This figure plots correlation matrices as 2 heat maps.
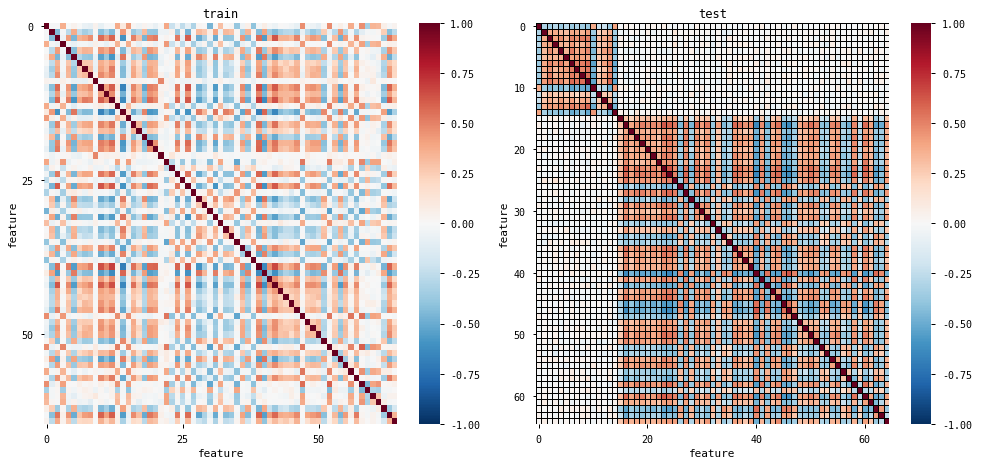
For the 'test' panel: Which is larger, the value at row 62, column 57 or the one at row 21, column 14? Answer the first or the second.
the first
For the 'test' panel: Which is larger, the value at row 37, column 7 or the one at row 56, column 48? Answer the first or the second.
the first
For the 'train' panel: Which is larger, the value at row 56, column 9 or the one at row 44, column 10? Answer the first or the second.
the second
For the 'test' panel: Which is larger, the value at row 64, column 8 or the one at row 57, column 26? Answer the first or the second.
the second
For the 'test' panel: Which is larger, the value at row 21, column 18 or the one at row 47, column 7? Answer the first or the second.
the first
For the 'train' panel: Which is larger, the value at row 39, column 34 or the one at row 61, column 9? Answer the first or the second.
the second
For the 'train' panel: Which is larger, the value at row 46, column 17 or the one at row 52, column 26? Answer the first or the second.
the first
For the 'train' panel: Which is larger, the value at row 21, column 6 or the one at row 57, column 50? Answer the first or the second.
the second
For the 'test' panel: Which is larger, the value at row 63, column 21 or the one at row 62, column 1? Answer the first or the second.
the second
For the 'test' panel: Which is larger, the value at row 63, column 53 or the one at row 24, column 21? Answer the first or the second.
the second
